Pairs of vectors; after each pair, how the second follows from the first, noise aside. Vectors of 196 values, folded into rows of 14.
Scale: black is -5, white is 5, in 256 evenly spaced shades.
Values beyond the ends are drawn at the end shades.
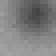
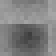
wrapped around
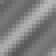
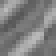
wrapped around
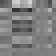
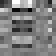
scaled up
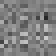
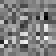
scaled up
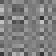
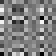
scaled up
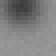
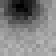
scaled up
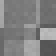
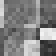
scaled up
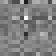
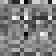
scaled up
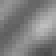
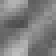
wrapped around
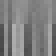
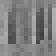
wrapped around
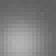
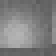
wrapped around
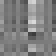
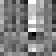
scaled up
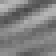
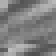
wrapped around
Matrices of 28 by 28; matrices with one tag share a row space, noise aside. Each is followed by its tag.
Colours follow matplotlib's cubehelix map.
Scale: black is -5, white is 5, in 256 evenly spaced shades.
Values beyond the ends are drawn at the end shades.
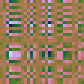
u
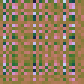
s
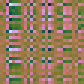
u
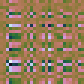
u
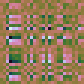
u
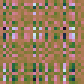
s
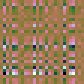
s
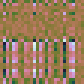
s
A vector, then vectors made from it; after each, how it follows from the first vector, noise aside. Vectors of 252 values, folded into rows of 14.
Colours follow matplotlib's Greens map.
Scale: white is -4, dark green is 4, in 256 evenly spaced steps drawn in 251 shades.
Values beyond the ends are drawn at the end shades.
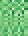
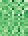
negated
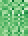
negated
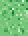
partly zeroed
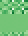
partly zeroed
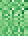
copied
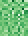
negated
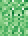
copied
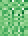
copied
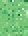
partly zeroed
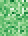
sign-scrambled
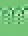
partly zeroed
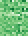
sign-scrambled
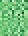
copied
